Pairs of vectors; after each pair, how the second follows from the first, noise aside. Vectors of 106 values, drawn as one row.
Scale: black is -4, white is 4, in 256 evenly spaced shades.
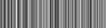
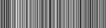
sign-scrambled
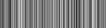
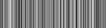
sign-scrambled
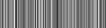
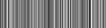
reversed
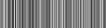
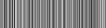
sign-scrambled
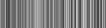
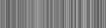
shrunk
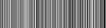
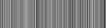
shrunk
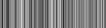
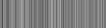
shrunk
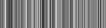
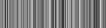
reversed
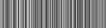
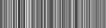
sign-scrambled
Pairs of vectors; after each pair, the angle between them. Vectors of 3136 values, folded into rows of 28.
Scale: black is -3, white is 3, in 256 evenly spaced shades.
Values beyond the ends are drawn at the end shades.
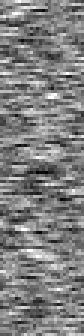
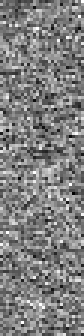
partly opposed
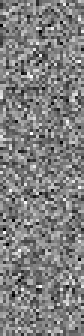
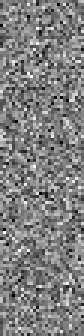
nearly parallel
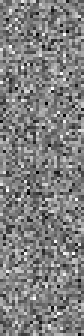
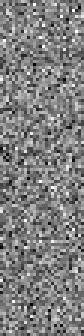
orthogonal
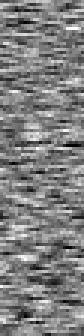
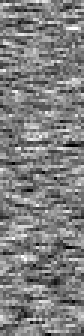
nearly parallel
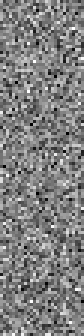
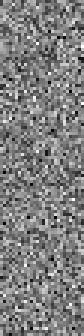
partly opposed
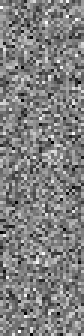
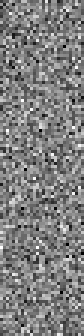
partly opposed
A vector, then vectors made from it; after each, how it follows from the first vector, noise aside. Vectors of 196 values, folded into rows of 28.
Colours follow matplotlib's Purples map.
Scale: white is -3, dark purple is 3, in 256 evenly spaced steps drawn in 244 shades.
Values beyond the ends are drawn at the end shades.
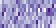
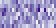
sign-scrambled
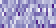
sign-scrambled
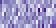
negated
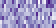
wrapped around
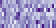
sign-scrambled
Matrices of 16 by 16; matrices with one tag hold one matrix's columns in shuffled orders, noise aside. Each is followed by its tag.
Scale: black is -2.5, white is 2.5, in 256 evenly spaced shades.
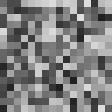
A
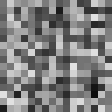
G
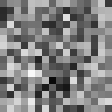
G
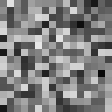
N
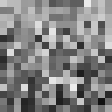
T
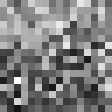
T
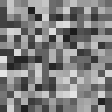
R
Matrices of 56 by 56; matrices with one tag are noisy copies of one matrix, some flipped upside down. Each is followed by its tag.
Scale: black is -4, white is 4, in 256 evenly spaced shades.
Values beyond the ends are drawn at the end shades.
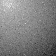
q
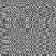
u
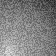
q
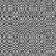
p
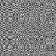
p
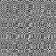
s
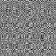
s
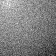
q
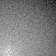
q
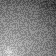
q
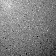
q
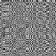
u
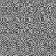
s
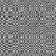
p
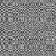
p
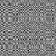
p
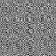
s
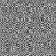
s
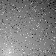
q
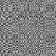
p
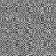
s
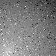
q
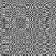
u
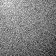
q
